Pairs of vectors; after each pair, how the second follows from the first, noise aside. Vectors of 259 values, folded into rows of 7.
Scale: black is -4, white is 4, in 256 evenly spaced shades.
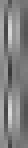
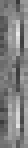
reversed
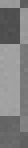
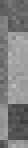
reversed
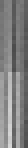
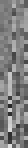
sign-scrambled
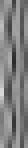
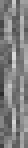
negated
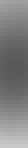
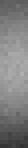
negated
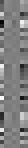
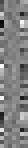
copied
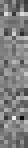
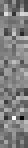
copied
